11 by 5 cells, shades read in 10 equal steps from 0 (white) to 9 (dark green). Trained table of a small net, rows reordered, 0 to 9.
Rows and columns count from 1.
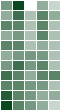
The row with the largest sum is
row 8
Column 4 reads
4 6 6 6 4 5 6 6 5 4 4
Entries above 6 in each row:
1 1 0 0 0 0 1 1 0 1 1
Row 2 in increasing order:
3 4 4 6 7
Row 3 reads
6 6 3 6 3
